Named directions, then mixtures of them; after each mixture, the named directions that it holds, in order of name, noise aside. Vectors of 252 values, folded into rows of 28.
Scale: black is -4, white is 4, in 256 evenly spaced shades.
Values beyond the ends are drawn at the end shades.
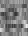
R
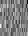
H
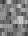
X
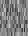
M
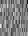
H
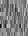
H, M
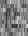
M, R, X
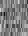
H, R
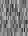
M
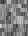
H, X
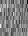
H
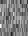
H, X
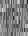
H, M, R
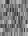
M, R, X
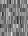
H, M, X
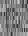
H, M, R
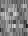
R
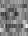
R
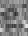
R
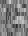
M, R, X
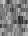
M, X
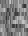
M, R, X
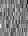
H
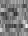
R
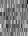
H, R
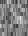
H, X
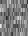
H, R, X
